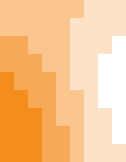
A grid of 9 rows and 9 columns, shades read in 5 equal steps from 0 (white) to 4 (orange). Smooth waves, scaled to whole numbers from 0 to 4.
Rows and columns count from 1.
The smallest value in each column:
2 2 2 2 2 1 1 0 0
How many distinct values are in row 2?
2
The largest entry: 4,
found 12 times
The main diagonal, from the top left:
2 2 2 2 2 2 1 1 1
